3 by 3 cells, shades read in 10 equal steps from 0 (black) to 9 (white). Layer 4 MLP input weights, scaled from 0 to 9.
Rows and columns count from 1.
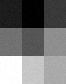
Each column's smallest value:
1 0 2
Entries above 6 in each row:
0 0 2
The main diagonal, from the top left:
1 3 6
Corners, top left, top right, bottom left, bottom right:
1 2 9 6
